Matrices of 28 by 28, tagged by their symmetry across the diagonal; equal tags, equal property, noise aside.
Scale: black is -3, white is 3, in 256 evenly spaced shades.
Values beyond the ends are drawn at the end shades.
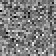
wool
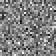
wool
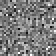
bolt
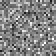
bolt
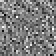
wool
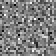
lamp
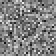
bolt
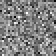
wool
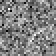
bolt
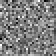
lamp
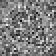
bolt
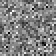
bolt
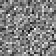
bolt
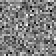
wool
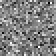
wool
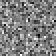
lamp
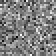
wool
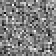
lamp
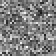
wool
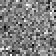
lamp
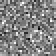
bolt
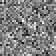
lamp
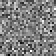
lamp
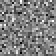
lamp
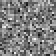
lamp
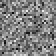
wool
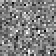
wool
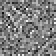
bolt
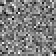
lamp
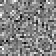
bolt
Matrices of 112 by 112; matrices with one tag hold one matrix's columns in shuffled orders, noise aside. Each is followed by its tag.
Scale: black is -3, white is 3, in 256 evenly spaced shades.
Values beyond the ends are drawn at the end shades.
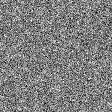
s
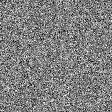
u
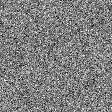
s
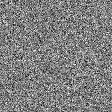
u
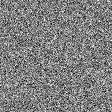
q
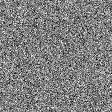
s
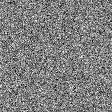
u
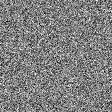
q
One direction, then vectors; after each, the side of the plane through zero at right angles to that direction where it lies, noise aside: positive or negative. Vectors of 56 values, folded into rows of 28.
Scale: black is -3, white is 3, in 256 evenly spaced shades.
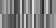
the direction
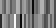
negative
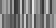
positive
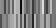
negative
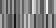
positive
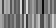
positive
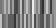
positive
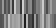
negative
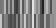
positive
